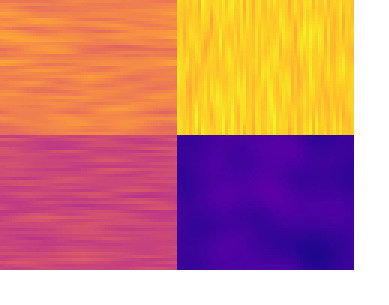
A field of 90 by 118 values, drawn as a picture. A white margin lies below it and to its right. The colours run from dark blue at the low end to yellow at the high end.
The table splits into 2 rows of 2 panels. Panel 1,1: high, streaked across, faint in contrast. Panel 1,2: very high, streaked downward, faint in contrast. Panel 2,1: middling, streaked across, faint in contrast. Panel 2,2: very low, smooth, faint in contrast.
